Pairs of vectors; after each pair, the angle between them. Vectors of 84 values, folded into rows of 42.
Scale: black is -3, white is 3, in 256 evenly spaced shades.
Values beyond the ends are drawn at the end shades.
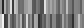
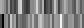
partly opposed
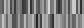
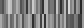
orthogonal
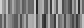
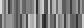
nearly parallel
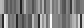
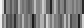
orthogonal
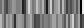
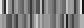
partly opposed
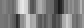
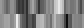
nearly opposite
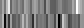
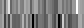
nearly parallel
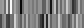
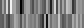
nearly parallel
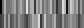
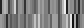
partly aligned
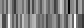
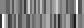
partly opposed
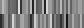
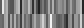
partly aligned
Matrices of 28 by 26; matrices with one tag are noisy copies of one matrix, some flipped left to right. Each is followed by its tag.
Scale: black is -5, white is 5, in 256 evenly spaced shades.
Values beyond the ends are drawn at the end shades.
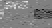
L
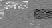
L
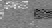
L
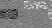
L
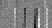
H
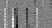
H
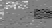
L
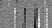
H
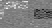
L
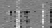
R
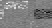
L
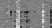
R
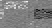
L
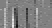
H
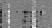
R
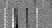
H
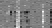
R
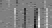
H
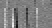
H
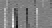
H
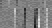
H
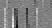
H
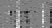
R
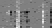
R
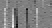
H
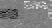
L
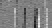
H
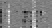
R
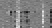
R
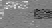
L
